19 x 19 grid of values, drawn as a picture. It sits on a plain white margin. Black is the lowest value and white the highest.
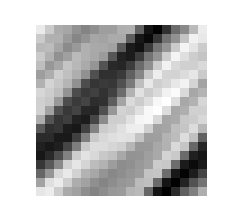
Mirror symmetry: none. Lone odd cells: none. Grain: diagonal, up to the right. Ninth with the highest average: middle right.
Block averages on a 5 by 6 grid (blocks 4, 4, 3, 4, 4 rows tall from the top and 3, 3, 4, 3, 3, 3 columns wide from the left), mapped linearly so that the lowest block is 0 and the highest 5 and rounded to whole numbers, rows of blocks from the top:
433025 / 431354 / 302554 / 024442 / 343311
